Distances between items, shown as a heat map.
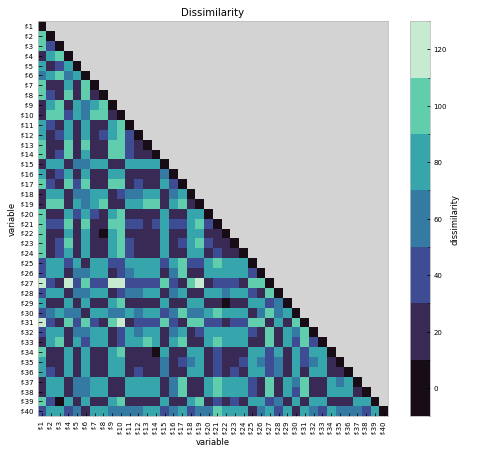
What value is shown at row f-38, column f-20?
80
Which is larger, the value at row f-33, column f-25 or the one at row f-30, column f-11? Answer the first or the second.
the second
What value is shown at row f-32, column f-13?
80
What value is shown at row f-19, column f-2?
100
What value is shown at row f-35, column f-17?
40
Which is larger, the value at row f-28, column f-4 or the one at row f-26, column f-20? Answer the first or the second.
the second
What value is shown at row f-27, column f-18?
100
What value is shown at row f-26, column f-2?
80
